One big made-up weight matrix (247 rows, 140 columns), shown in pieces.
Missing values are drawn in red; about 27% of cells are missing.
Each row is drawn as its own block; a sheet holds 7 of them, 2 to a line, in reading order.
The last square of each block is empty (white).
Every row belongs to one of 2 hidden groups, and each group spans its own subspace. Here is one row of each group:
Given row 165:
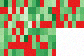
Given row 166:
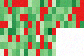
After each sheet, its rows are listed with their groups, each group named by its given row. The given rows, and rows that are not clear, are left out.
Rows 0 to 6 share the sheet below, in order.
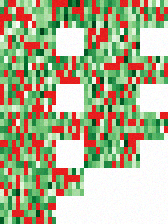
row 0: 166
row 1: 166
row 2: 165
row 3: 166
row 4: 166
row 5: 166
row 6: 166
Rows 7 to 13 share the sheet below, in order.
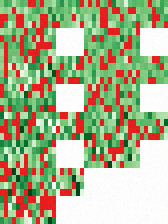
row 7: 165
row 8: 166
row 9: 165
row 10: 166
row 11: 165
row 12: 166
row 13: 165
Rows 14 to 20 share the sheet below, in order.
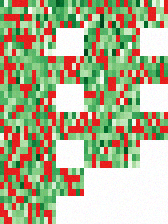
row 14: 165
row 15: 166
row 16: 166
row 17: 166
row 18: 166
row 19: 165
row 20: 165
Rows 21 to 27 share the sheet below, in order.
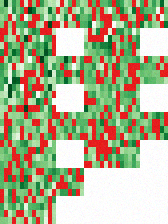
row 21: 165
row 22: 165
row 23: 166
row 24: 166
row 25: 166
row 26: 166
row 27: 165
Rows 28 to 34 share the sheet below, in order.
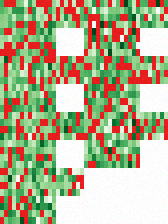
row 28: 165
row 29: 166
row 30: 165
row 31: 166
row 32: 166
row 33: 165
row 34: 166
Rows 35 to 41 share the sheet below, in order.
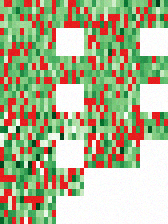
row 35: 166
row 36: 166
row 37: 165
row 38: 165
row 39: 166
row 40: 166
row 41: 166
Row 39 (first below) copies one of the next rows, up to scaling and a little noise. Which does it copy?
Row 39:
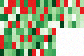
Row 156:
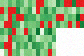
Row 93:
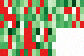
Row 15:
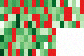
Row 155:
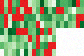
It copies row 15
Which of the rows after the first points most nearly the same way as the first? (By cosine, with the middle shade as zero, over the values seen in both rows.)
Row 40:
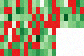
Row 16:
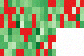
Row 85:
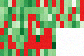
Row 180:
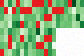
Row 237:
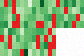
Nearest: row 85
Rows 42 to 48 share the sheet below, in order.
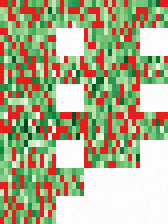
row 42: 165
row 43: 166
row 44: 165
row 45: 166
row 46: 165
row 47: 166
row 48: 166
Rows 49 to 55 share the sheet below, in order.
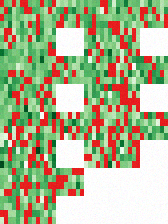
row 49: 166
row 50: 166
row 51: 166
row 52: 165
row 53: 166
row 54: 166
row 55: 166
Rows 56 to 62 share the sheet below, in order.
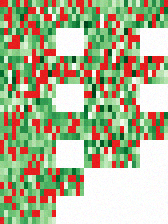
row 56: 165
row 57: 166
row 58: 166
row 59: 166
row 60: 165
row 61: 165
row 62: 165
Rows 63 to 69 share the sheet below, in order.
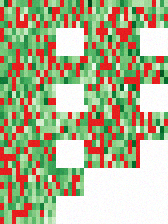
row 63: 165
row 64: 165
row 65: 166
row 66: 166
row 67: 165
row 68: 165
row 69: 165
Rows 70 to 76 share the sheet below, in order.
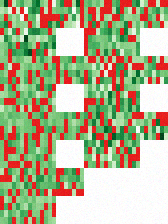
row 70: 165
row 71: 166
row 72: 166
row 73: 165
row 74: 166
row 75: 165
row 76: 165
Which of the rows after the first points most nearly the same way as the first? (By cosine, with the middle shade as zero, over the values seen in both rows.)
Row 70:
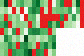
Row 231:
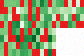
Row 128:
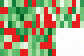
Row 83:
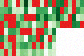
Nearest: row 231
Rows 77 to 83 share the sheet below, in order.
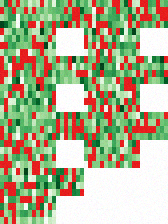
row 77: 166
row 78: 166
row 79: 166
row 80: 166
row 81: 166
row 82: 166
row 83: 165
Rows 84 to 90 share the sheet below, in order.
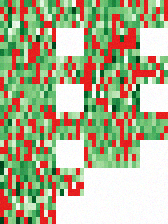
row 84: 166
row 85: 166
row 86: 165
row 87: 166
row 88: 166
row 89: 165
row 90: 166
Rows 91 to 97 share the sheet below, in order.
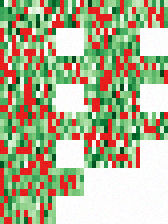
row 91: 165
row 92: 165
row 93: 166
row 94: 166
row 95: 166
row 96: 166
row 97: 166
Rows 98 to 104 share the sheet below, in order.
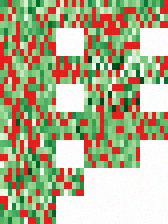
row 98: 165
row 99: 165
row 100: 165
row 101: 165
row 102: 166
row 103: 166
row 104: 166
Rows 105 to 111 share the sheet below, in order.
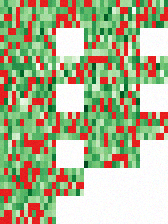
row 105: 166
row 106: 165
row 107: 165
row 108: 166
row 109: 166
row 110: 166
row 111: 165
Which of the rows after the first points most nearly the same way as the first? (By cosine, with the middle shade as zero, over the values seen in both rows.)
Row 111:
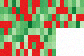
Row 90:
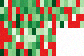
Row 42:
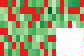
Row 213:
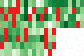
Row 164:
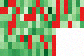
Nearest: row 90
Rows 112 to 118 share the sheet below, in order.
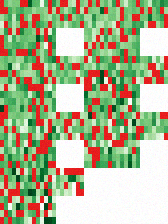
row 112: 166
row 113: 166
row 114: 166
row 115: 166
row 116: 165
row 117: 165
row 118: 165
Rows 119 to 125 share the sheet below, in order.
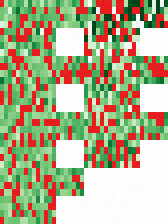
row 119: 166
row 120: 165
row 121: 166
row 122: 165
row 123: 166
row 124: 166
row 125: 166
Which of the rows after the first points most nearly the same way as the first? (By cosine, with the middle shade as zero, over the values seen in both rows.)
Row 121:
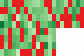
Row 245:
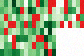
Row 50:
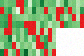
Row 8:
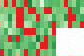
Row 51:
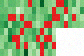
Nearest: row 8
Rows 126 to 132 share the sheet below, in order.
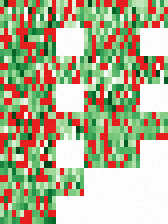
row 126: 165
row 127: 165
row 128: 165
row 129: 165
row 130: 165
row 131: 166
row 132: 165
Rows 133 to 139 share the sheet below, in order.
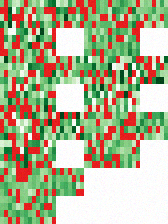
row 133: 166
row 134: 165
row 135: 165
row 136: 165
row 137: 165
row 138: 165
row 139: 165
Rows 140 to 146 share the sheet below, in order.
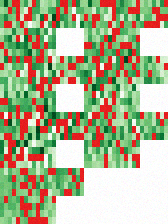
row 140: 165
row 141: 165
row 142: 165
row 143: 166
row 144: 165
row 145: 165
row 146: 165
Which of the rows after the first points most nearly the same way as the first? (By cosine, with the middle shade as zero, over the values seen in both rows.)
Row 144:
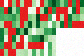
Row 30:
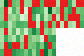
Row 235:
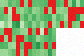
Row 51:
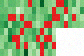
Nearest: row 235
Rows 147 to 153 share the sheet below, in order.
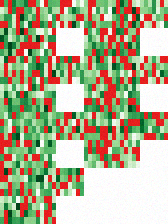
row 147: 166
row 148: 165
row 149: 165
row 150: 165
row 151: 166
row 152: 165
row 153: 165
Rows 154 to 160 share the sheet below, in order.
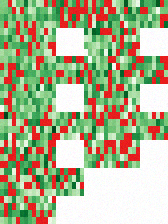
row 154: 165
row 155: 166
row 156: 166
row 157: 165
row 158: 165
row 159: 166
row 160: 165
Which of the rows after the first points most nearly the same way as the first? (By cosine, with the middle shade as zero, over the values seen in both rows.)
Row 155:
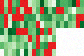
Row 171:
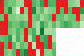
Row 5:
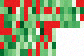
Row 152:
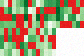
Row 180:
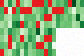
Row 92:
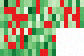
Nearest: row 180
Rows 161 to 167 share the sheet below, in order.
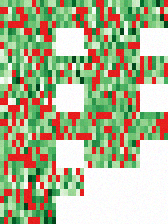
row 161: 166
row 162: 166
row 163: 166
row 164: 165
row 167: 165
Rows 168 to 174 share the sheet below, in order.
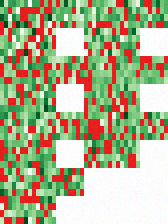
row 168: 166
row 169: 166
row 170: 165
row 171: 166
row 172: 165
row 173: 166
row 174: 166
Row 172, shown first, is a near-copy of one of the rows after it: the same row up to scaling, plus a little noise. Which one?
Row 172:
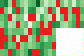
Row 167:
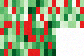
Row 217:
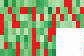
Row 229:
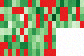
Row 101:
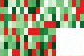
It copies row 101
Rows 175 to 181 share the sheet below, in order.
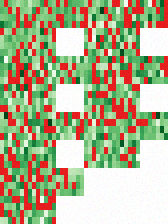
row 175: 166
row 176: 166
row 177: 165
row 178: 165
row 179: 165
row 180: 166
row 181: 166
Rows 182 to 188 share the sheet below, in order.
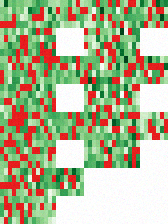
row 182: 165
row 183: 166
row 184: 166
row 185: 166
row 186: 165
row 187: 165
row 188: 165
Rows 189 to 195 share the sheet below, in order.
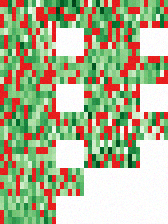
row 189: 165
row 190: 165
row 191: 166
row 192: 166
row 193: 165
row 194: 165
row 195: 165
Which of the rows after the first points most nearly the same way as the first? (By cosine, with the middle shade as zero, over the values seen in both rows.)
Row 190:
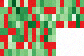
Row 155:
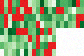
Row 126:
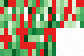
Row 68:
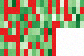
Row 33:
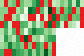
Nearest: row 68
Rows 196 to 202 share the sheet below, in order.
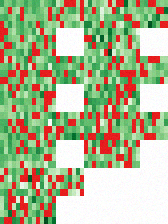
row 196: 166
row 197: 166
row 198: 165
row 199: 166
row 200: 165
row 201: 166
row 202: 165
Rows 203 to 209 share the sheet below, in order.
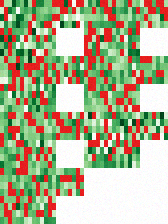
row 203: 166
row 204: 165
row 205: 166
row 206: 165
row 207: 166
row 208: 165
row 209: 165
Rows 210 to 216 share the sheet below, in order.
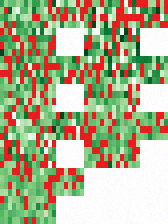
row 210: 166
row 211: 166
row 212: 165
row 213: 165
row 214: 165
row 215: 166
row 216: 166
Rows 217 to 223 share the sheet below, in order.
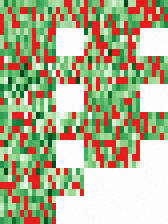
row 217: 165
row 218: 166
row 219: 165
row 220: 165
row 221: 165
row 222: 165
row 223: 165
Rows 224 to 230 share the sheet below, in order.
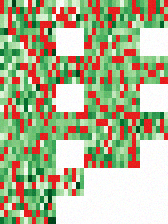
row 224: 165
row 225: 165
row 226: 166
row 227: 166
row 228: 166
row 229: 165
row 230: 165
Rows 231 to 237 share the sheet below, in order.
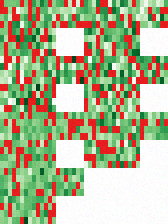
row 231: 166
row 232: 165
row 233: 166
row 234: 165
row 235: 166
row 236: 166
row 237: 166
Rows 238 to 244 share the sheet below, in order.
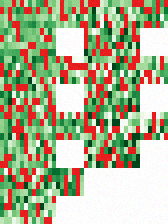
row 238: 165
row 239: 166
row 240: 166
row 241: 165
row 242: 166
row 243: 165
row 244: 165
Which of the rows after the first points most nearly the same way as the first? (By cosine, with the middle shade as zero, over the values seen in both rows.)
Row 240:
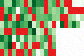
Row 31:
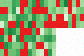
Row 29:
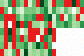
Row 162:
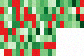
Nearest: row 31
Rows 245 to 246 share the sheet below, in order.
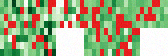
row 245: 165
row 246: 166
